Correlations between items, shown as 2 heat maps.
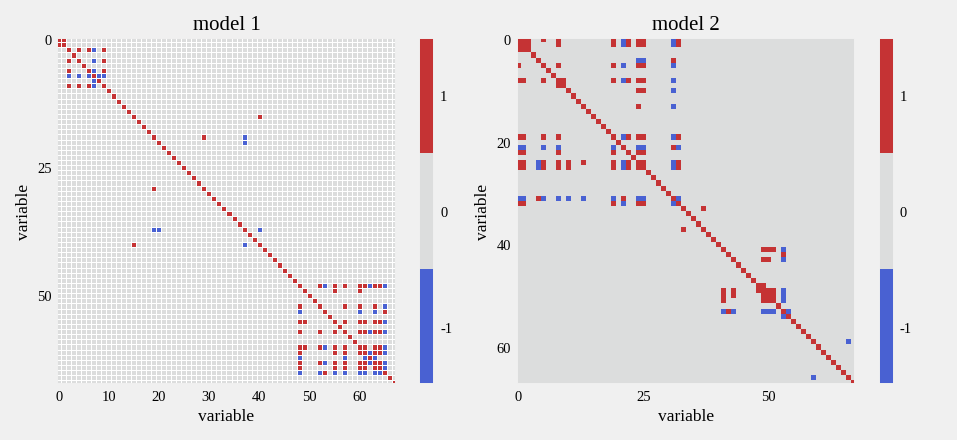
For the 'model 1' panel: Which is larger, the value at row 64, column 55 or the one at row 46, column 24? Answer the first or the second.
the first
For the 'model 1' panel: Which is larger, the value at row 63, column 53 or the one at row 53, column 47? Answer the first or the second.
the second
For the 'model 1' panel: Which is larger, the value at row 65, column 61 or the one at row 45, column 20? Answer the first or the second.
the second
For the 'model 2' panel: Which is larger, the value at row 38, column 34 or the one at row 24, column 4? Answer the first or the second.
the first
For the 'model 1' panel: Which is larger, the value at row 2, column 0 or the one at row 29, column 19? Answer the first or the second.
the second
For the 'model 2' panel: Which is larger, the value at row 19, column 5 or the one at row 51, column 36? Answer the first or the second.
the first
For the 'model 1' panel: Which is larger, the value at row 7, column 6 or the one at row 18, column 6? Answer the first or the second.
the second
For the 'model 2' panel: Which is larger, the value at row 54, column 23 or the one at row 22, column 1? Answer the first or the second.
the second
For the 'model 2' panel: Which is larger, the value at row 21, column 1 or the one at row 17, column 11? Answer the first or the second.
the second
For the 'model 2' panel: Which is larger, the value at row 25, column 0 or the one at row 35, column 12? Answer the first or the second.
the first
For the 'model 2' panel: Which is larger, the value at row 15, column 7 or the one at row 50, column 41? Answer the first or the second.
the second
